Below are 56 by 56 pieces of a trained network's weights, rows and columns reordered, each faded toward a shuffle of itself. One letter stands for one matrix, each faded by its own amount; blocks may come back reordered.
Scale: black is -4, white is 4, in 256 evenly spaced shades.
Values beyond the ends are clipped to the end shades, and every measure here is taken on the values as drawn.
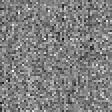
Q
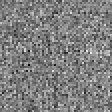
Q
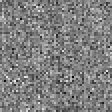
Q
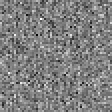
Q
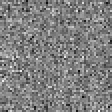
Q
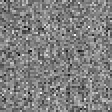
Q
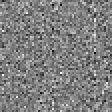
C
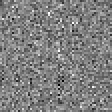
C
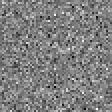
C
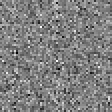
C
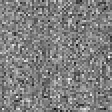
Q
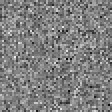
Q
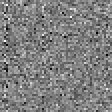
C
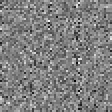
C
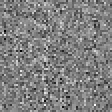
C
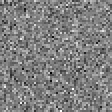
C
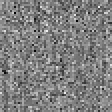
Q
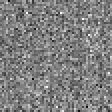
Q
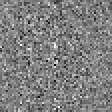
C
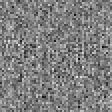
Q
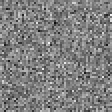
Q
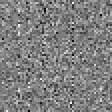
C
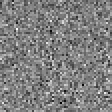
C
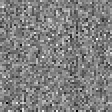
Q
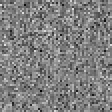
Q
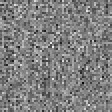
Q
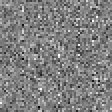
C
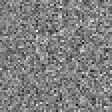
C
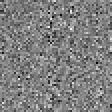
C
